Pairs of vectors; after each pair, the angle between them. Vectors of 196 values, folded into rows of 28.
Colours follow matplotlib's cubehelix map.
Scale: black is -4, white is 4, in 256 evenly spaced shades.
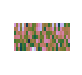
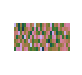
partly opposed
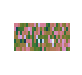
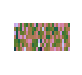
partly aligned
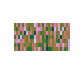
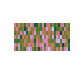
nearly opposite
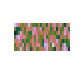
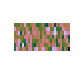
orthogonal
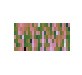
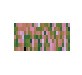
nearly parallel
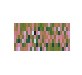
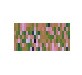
nearly opposite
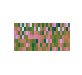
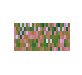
nearly parallel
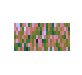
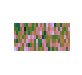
nearly opposite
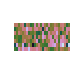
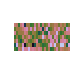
nearly parallel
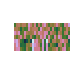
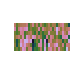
nearly opposite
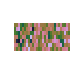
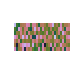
orthogonal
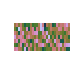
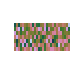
orthogonal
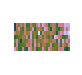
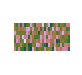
orthogonal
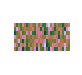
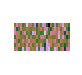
nearly opposite
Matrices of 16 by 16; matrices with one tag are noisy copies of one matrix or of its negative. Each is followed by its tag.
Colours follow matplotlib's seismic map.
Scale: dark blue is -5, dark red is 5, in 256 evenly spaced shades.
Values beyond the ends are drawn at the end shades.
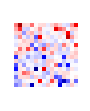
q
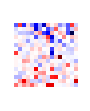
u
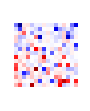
q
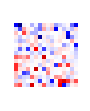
q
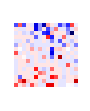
u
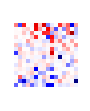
u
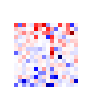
u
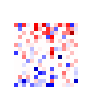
u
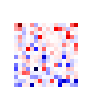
q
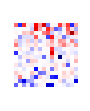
u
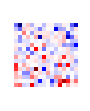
q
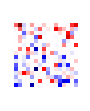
q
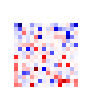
q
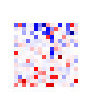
u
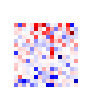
u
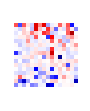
u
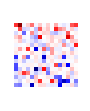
q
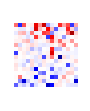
u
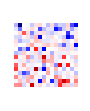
q
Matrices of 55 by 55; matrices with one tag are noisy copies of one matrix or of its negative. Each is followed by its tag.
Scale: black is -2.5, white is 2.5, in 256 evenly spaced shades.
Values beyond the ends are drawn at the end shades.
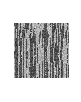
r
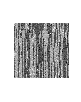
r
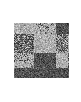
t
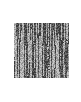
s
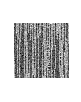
s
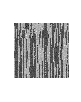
r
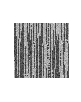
s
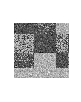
t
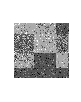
t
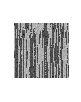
r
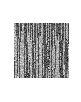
s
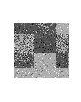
t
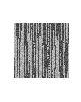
s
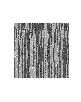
r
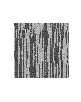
r
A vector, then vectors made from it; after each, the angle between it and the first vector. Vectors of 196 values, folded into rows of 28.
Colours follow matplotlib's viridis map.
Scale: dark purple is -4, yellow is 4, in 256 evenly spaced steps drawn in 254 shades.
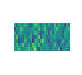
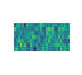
partly opposed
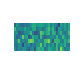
partly opposed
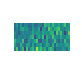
orthogonal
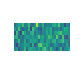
orthogonal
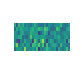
partly aligned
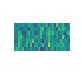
partly opposed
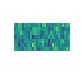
partly aligned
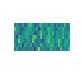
nearly opposite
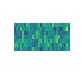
orthogonal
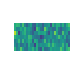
orthogonal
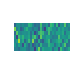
nearly opposite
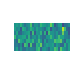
partly opposed
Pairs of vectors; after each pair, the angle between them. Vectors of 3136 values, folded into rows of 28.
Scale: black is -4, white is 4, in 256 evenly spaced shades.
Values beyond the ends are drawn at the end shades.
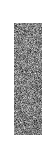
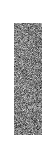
partly aligned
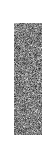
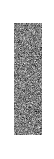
partly opposed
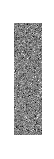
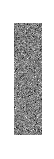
nearly parallel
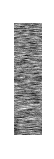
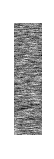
nearly opposite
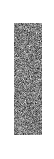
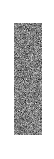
nearly opposite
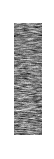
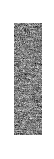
partly aligned
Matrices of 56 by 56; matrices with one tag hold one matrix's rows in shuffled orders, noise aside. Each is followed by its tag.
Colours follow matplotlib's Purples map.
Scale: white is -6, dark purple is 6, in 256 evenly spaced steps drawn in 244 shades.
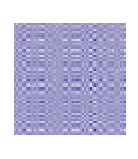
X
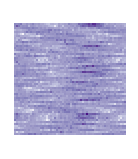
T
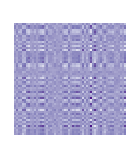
X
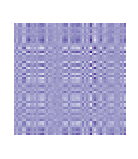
X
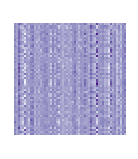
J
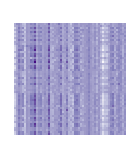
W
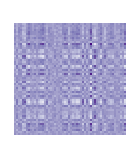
X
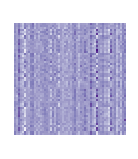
J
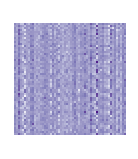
J
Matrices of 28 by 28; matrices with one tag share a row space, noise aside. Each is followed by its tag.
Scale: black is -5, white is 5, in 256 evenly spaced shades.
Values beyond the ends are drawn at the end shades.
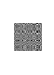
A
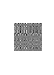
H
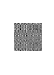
H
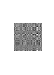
A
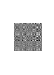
A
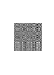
A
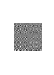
H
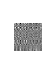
H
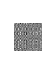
H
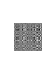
A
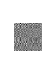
H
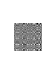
A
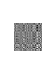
A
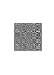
A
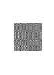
H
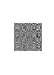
A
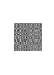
H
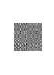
H
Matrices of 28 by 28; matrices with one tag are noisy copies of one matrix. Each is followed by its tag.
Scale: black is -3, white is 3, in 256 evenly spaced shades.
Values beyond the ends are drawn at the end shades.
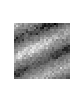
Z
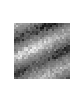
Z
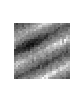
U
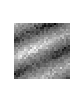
Z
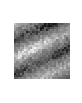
Z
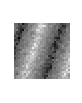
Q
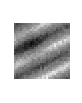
U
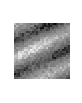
Z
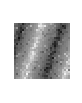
Q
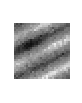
U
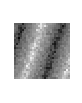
Q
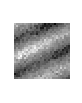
Z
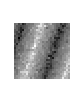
Q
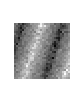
Q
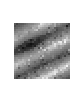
U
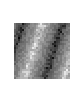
Q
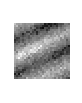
Z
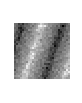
Q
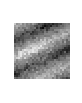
Z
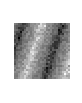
Q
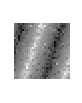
Q
